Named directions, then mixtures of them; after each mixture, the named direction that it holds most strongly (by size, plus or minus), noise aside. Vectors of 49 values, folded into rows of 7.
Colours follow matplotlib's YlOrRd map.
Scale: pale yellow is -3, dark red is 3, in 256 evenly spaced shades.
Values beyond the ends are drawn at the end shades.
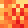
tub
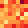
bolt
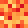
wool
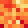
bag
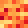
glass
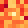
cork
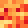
glass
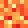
wool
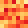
glass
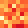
wool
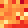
bolt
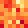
bag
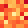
cork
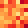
bolt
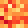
wool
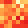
tub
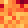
tub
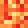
cork
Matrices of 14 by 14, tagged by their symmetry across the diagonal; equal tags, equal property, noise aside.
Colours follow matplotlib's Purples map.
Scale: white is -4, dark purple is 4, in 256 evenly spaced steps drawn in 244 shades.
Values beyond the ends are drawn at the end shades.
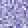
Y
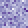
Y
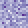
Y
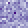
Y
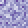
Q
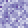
Q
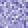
Y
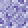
Q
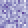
Y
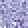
Y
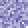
Q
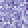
Y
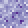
Q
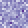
Q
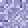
Q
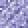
Q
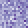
Y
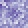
Q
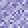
Q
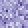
Y
